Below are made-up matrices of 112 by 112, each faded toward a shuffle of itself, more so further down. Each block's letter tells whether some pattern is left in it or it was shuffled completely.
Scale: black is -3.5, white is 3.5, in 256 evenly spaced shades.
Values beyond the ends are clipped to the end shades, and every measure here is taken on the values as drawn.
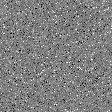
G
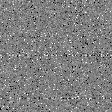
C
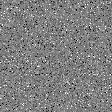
C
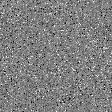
G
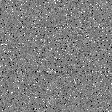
C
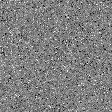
G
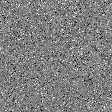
G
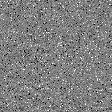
C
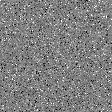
G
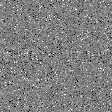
C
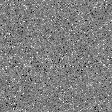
C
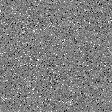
C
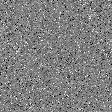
G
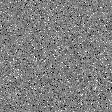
G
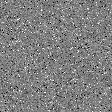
G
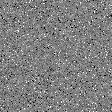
G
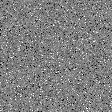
G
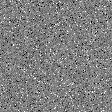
G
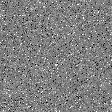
C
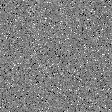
G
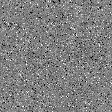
C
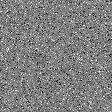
G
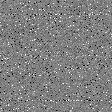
C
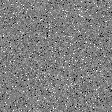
G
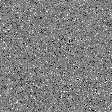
C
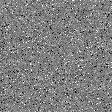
G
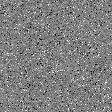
C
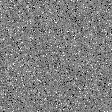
C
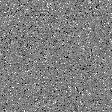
C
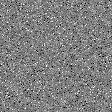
C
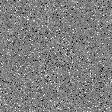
C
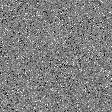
G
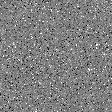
G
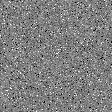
C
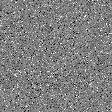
C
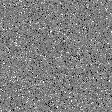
G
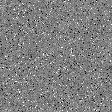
C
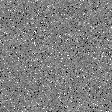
C
